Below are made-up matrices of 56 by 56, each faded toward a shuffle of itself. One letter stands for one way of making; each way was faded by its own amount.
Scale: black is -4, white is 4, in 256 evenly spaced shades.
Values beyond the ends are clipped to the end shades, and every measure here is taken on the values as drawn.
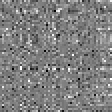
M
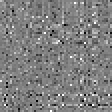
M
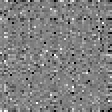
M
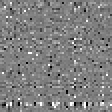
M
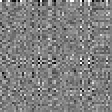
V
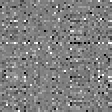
M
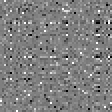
M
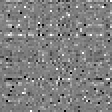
M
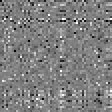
M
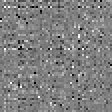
M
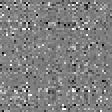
M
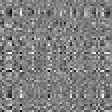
V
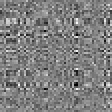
V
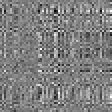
V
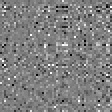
M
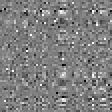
M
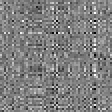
V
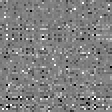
M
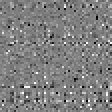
M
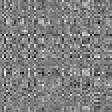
V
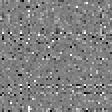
M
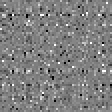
M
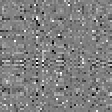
M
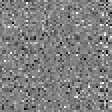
M
